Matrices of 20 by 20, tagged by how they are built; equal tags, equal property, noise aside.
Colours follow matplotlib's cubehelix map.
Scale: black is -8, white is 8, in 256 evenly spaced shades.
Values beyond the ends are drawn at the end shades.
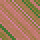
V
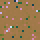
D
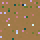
D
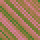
V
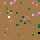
D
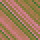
V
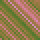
V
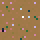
D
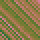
V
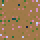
D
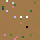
D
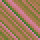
V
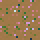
D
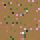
D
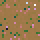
D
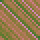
V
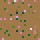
D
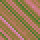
V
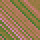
V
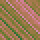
V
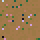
D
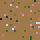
D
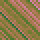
V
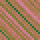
V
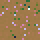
D
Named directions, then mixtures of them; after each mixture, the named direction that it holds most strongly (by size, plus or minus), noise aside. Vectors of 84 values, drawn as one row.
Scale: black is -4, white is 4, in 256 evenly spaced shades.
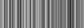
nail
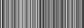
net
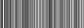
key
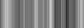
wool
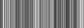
wool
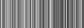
net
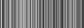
net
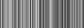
net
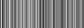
net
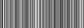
key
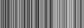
nail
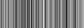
nail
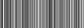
key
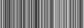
net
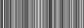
key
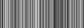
net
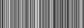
net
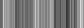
wool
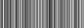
key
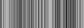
wool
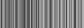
net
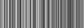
nail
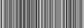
net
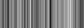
nail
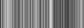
wool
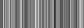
key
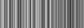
nail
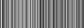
net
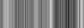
wool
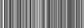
nail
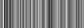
nail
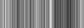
wool
